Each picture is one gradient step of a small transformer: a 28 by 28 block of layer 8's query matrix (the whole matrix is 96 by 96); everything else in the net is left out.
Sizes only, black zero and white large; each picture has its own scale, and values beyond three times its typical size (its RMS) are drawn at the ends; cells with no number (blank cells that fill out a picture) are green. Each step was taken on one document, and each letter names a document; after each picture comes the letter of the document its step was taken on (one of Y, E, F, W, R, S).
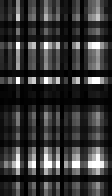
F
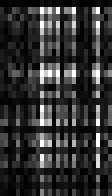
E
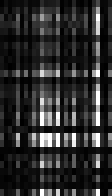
E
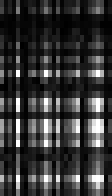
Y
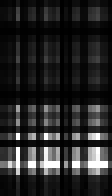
F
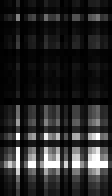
F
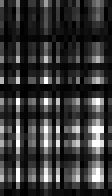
Y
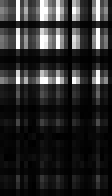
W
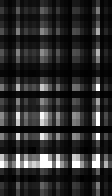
W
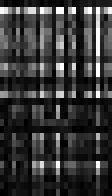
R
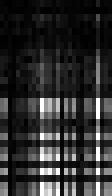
E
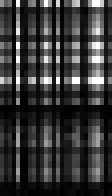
Y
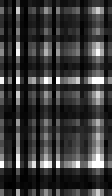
Y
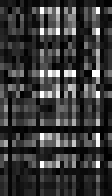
R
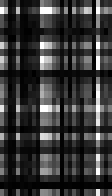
R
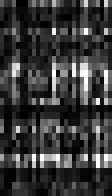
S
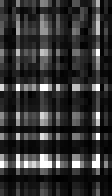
W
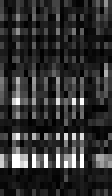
S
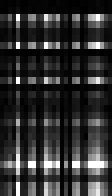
F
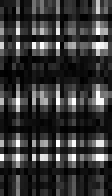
S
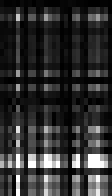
F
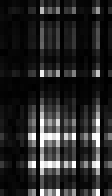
E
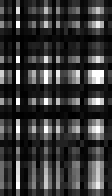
Y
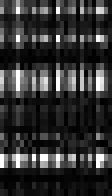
S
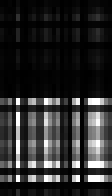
F
